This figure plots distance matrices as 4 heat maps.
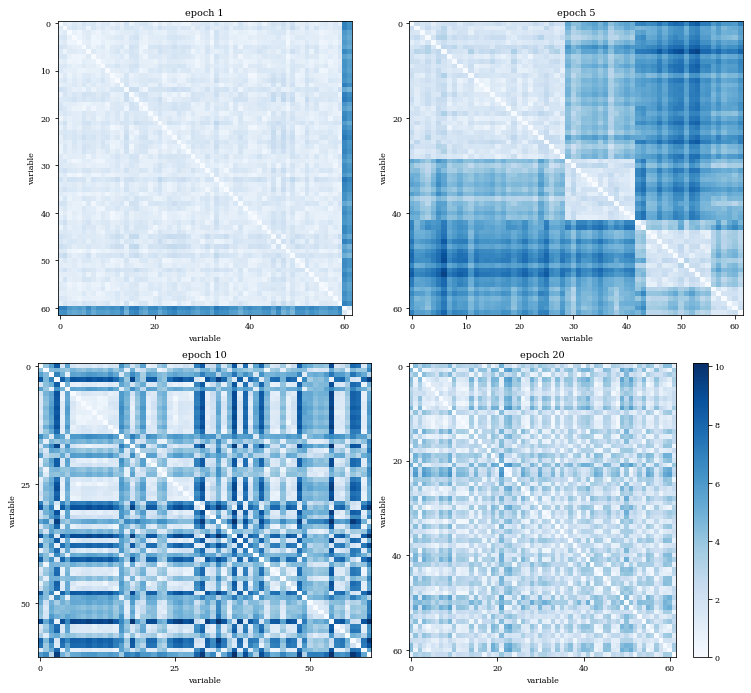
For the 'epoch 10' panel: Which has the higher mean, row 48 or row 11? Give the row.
48
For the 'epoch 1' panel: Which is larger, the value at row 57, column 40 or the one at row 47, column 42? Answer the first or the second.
the second
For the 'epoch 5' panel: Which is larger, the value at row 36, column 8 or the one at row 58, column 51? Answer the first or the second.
the first
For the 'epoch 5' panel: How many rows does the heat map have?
62
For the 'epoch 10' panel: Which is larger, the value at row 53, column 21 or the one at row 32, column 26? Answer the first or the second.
the first
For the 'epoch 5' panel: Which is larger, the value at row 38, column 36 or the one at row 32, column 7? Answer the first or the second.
the second
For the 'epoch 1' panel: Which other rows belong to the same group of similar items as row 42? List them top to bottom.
0, 1, 2, 3, 4, 5, 6, 7, 8, 9, 10, 11, 12, 13, 14, 15, 16, 17, 18, 19, 20, 21, 22, 23, 24, 25, 26, 27, 28, 29, 30, 31, 32, 33, 34, 35, 36, 37, 38, 39, 40, 41, 43, 44, 45, 46, 47, 48, 49, 50, 51, 52, 53, 54, 55, 56, 57, 58, 59
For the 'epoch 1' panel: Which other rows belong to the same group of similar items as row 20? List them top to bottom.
0, 1, 2, 3, 4, 5, 6, 7, 8, 9, 10, 11, 12, 13, 14, 15, 16, 17, 18, 19, 21, 22, 23, 24, 25, 26, 27, 28, 29, 30, 31, 32, 33, 34, 35, 36, 37, 38, 39, 40, 41, 42, 43, 44, 45, 46, 47, 48, 49, 50, 51, 52, 53, 54, 55, 56, 57, 58, 59
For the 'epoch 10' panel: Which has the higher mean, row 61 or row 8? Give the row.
61
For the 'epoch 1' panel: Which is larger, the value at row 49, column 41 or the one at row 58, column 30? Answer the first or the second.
the first
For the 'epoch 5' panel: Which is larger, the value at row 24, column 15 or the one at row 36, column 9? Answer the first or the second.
the second
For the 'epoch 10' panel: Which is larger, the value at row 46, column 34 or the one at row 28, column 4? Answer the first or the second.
the first
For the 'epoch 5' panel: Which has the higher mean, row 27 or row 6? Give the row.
6
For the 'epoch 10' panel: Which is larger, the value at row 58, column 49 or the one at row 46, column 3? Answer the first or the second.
the second
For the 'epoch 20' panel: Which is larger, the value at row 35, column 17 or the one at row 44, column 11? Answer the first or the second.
the first
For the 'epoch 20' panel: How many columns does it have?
62
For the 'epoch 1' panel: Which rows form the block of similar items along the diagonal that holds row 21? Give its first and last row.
0 to 59
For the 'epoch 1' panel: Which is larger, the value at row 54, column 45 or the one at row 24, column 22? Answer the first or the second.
the first
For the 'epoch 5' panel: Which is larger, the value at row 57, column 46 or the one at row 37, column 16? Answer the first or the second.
the first
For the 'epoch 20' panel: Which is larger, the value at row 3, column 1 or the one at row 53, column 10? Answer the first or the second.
the second
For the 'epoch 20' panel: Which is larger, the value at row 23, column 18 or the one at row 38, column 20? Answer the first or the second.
the first
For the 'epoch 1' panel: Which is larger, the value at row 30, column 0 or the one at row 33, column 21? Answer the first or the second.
the second
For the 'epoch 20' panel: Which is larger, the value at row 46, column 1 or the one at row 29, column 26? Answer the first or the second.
the first
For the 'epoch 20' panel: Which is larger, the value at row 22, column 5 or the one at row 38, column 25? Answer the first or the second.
the first
